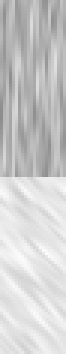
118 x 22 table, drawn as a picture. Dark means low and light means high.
It is made of 2 by 1 panels. Panel 1,1: high, streaked downward. Panel 2,1: very high, slanting down to the right, faint in contrast.
